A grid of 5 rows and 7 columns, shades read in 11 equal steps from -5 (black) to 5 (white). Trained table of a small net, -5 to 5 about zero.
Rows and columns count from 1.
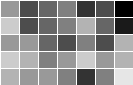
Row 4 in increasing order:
0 1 1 2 2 3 3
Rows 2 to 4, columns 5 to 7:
2 -1 -4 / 0 -2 2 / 3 1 2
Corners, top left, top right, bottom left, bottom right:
1 -5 2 4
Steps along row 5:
down same down down up up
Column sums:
10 0 -2 -1 -1 -4 -1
